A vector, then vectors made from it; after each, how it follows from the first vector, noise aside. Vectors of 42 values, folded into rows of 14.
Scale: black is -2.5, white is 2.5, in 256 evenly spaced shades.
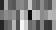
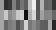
reversed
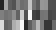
sign-scrambled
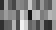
copied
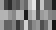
reversed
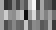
reversed
